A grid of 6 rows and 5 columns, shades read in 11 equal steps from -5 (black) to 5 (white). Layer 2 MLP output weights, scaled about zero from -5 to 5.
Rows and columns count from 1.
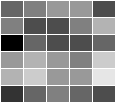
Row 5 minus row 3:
7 4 3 3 5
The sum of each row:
-1 -2 -11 7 11 -7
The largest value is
4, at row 5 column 5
